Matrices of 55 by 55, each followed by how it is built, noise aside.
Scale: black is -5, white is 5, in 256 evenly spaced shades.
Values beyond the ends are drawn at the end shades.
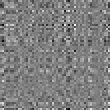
low rank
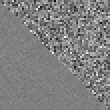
upper triangular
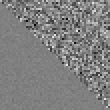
upper triangular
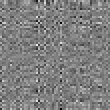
low rank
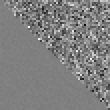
upper triangular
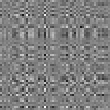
low rank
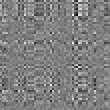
low rank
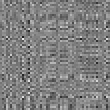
low rank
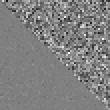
upper triangular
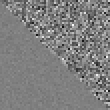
upper triangular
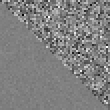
upper triangular
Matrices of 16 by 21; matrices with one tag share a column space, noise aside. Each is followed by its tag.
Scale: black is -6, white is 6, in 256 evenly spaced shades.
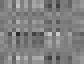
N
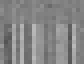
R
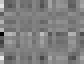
N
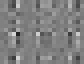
N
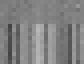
R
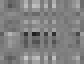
N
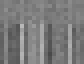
R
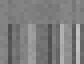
R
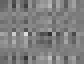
N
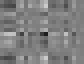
N
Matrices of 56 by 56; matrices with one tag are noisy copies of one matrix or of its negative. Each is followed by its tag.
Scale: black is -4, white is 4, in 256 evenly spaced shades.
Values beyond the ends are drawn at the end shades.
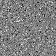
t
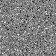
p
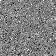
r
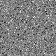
p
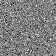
r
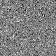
t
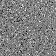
t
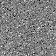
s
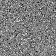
t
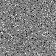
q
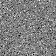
s
